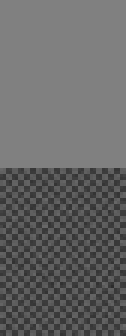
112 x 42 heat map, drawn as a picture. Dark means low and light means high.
It is made of 2 by 1 panels. Panel 1,1: middling, flat. Panel 2,1: low, checkered.
